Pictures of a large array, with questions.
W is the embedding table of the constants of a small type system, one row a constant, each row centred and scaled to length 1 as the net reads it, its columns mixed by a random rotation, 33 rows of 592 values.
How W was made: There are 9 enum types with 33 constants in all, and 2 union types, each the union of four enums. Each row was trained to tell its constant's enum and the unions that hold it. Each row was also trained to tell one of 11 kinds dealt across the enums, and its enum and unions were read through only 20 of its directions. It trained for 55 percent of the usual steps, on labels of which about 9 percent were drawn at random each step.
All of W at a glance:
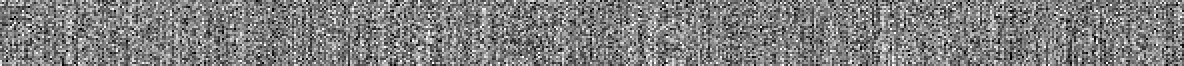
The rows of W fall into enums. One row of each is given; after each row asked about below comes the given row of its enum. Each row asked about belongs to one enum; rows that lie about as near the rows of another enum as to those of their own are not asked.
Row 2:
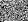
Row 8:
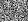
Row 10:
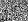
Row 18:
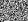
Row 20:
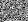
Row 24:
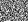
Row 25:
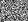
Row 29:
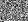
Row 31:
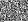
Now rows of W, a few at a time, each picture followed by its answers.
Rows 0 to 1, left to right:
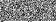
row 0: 2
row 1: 24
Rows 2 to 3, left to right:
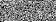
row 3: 25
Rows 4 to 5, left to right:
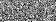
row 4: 24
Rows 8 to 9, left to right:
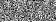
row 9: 25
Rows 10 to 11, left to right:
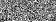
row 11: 31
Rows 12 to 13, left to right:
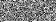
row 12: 8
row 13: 20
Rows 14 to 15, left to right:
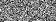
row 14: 18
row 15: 8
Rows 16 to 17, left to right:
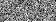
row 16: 10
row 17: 31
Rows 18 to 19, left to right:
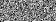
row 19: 20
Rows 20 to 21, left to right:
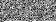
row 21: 20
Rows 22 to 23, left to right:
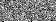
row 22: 25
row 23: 31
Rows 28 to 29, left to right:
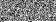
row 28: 10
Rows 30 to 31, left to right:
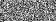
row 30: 10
